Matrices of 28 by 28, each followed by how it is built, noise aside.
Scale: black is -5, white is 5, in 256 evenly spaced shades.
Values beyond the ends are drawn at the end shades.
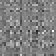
low rank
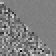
lower triangular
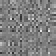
low rank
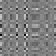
low rank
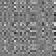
low rank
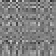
low rank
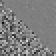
lower triangular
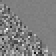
lower triangular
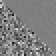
lower triangular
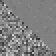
lower triangular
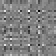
low rank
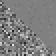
lower triangular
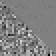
lower triangular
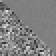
lower triangular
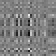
low rank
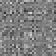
low rank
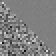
lower triangular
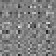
low rank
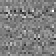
low rank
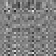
low rank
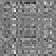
low rank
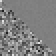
lower triangular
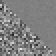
lower triangular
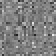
low rank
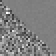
lower triangular
